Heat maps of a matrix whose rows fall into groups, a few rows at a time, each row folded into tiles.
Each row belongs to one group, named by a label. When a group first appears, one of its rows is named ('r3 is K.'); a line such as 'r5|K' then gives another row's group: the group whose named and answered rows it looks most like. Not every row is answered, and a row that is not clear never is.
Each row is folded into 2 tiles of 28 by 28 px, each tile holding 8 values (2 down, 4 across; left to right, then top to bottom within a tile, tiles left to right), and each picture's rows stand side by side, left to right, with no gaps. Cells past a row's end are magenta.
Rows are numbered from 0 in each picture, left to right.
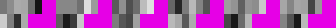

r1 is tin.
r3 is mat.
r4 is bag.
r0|mat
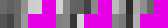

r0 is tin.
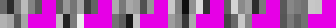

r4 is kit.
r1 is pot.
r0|mat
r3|mat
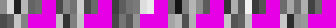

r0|kit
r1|pot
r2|tin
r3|mat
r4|pot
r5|pot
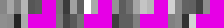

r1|tin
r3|bag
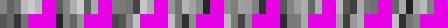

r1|kit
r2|tin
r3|mat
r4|mat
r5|kit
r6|pot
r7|pot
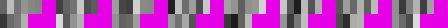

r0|kit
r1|pot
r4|bag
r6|kit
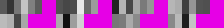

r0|mat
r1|pot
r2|kit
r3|mat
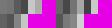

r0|tin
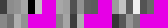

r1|mat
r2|kit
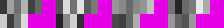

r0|pot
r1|kit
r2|bag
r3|tin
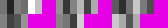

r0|tin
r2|mat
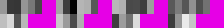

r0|mat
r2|bag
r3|kit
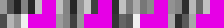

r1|mat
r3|pot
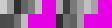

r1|tin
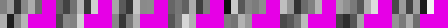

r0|pot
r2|pot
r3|kit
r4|kit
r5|bag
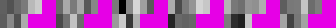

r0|tin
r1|kit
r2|mat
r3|tin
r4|bag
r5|pot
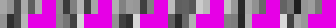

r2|bag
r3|tin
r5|pot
